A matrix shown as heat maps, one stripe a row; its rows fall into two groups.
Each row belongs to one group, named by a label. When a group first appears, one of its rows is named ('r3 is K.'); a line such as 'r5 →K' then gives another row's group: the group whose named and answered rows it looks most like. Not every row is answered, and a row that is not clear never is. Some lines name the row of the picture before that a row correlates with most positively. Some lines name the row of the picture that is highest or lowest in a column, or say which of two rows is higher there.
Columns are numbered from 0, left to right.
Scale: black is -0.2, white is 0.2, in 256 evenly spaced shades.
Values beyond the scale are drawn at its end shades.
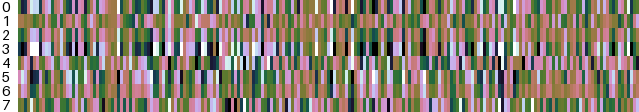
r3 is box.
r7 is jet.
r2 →box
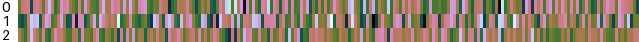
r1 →box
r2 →jet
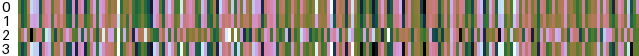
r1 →box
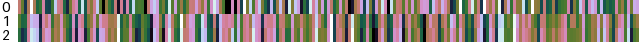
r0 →jet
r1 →box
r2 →box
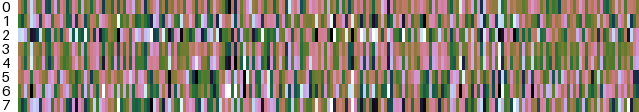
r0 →jet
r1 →box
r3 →jet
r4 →jet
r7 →box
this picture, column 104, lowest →2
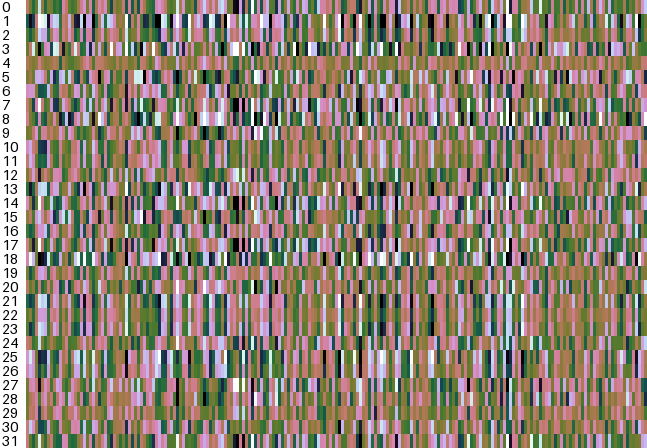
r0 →jet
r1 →box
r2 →box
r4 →jet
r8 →jet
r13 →box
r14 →jet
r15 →jet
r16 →box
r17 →jet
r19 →box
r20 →jet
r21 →box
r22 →box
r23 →box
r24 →jet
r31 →jet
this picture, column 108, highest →8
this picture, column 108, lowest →5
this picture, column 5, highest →1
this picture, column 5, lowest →18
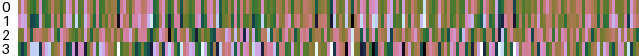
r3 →box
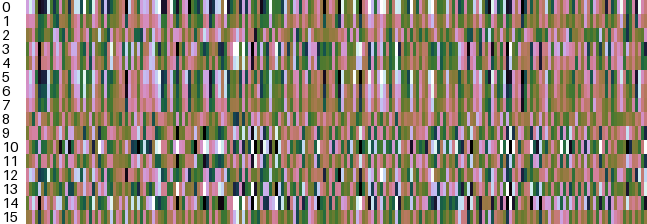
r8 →jet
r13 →jet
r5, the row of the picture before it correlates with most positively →1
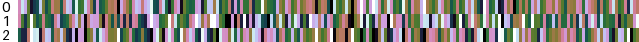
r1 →jet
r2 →box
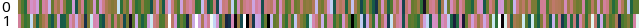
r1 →jet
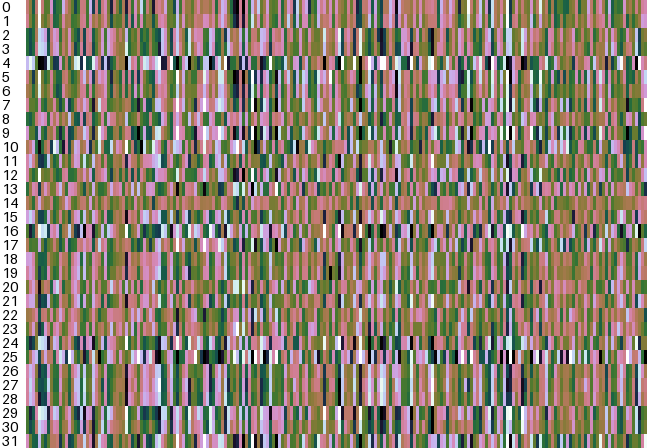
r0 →jet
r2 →box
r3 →box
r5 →jet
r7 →jet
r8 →box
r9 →jet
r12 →jet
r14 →jet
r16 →box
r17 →jet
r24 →box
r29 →box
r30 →box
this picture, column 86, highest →4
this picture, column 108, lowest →25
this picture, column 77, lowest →10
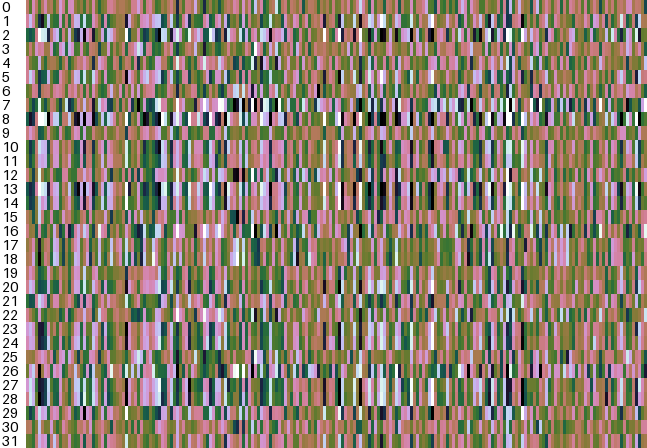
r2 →box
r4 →jet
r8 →box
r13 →box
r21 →box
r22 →jet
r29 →box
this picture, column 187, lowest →26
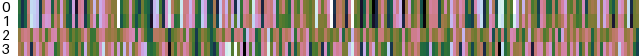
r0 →box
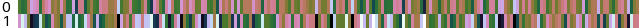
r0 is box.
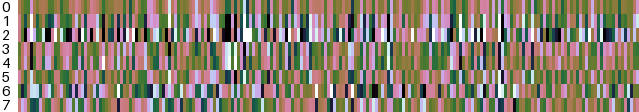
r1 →jet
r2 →jet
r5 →jet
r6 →box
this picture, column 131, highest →2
